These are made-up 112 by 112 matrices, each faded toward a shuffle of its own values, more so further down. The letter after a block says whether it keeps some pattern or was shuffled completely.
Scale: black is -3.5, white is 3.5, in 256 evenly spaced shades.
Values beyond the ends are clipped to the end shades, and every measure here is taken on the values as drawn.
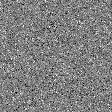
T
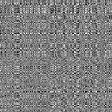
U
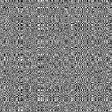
U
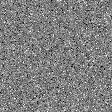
T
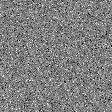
T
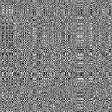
U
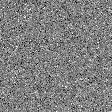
T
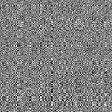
U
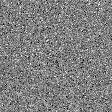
T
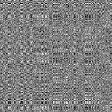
U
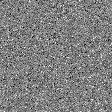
T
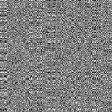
U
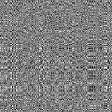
U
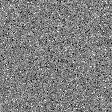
T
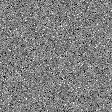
T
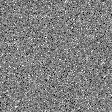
T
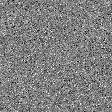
T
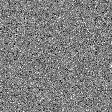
T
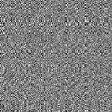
U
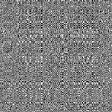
U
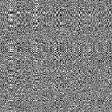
U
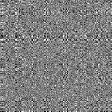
U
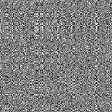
U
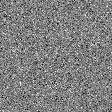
T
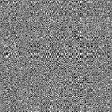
U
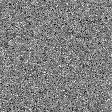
T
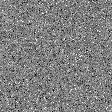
T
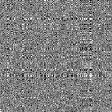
U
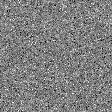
T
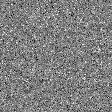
T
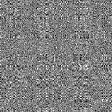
U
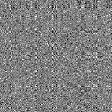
U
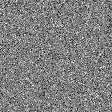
T
